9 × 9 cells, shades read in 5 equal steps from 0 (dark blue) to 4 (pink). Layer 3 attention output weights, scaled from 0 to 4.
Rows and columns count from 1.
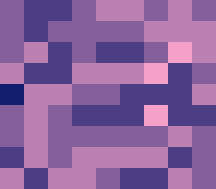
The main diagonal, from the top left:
2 1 1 3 2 1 2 1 2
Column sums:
17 19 17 20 19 17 22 20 20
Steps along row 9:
down up same down down same up down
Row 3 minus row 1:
0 2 0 0 -2 -2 0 1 1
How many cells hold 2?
28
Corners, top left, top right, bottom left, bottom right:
2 2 3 2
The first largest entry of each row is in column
5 7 8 7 2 7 2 2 1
